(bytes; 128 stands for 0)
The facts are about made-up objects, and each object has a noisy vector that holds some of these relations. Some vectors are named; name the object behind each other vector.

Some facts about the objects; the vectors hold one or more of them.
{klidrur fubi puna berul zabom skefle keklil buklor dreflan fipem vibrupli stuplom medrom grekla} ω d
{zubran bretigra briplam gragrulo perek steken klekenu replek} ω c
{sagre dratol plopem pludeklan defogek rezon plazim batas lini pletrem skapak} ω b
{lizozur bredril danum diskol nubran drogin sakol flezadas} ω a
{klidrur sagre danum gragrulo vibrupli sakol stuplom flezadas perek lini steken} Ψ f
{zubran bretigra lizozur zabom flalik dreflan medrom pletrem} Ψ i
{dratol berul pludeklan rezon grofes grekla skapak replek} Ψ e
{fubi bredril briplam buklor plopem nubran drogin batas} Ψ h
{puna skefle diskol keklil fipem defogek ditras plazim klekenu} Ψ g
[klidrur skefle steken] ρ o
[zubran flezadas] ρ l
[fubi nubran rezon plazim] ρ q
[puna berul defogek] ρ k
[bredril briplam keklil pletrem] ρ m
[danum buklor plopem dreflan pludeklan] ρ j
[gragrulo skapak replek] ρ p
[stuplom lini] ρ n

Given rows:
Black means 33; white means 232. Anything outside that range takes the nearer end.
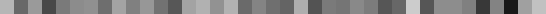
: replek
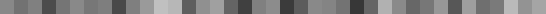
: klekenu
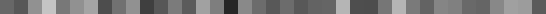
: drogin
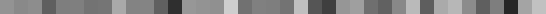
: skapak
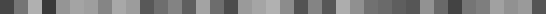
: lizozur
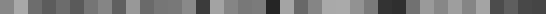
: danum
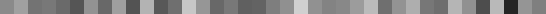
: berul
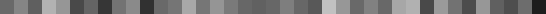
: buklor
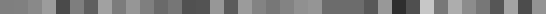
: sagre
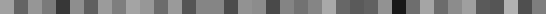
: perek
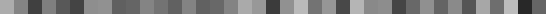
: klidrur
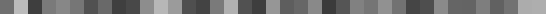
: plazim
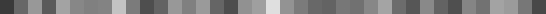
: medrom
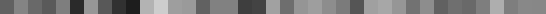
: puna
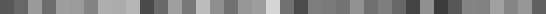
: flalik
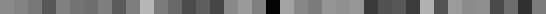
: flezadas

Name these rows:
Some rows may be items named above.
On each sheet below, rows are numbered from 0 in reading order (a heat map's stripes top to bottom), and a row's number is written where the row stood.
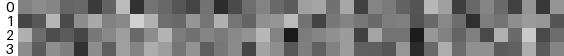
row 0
stuplom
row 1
bretigra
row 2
steken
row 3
perek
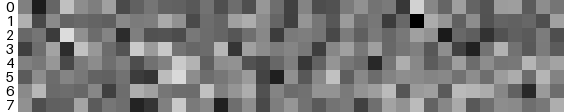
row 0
bredril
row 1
gragrulo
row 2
fubi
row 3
zubran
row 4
klekenu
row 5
defogek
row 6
pludeklan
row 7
keklil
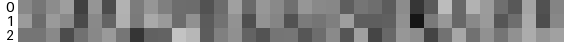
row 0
sagre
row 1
perek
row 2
diskol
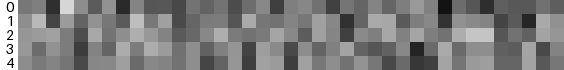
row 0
fubi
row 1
rezon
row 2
dratol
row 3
perek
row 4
sakol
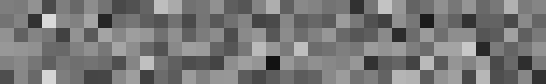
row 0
fipem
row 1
nubran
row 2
perek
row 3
grekla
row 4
flezadas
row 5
plopem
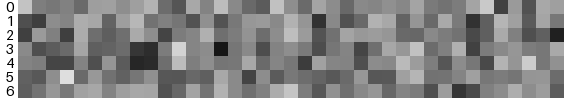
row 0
grofes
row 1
pletrem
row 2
dreflan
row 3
keklil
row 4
skefle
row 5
batas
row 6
flalik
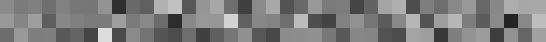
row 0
ditras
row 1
skapak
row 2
lini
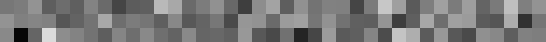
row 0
fipem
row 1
vibrupli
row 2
briplam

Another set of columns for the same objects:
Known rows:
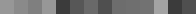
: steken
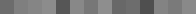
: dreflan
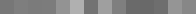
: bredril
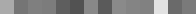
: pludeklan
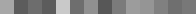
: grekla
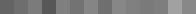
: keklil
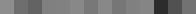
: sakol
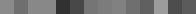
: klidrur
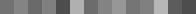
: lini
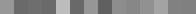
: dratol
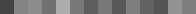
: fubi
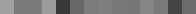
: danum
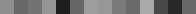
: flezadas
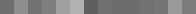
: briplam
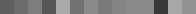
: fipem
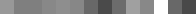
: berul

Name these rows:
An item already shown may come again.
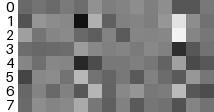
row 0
sagre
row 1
defogek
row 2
pludeklan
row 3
vibrupli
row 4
klidrur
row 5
fubi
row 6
lini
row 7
nubran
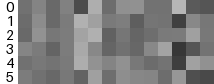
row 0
lini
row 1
bretigra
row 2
briplam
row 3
perek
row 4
drogin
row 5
stuplom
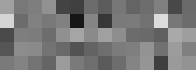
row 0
gragrulo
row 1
replek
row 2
batas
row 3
plazim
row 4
klekenu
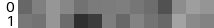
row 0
buklor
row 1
skefle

